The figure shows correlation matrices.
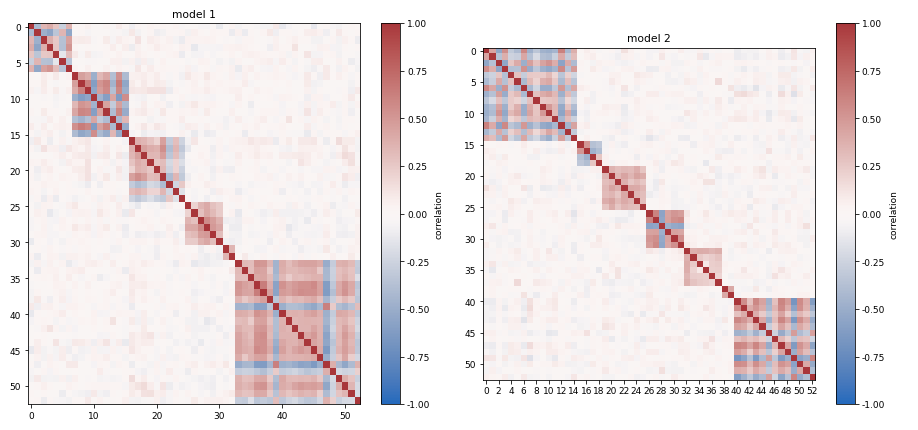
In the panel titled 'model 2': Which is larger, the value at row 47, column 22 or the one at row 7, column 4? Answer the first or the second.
the second
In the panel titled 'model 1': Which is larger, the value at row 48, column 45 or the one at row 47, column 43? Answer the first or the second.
the first
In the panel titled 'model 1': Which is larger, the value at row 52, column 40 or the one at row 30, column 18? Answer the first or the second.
the second
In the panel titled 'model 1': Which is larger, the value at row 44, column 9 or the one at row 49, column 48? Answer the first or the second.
the first
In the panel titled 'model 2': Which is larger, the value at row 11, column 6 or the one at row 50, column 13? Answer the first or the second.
the second
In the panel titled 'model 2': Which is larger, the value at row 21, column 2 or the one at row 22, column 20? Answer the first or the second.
the second
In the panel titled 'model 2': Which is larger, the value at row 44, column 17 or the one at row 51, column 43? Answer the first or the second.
the second
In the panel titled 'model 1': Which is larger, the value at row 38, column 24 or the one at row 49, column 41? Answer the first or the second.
the second
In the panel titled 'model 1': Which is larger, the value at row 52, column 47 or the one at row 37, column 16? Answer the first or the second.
the first
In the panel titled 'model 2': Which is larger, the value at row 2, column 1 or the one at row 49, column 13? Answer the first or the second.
the second
